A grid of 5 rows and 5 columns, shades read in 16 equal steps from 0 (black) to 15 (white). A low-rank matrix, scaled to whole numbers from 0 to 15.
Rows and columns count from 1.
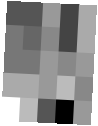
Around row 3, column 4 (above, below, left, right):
4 11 9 9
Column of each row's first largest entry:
5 5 3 4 1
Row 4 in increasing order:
8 9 10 10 11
